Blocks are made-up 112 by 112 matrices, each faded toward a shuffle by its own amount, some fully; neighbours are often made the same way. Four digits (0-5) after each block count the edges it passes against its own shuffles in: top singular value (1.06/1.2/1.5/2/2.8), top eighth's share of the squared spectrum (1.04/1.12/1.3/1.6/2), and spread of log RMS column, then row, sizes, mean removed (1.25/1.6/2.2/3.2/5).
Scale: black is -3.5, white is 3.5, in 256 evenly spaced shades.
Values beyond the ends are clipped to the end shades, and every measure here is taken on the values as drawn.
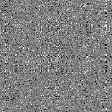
4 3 2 2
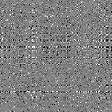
5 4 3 3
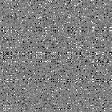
4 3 2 3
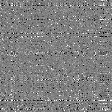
4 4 2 3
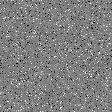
0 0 0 0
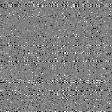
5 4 2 3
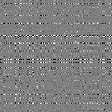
5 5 3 4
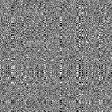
5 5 3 3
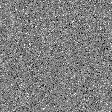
2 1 0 0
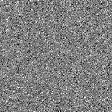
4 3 1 1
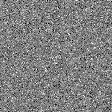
3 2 0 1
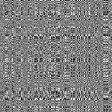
5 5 4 4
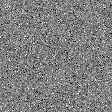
0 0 0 0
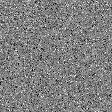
2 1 0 0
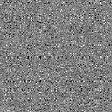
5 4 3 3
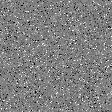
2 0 0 0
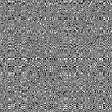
5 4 3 3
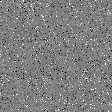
2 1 0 0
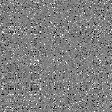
4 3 2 2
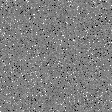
1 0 0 0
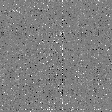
4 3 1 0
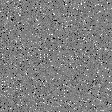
2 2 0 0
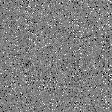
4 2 1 0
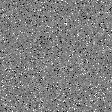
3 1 0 0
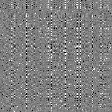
5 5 3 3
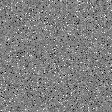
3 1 0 0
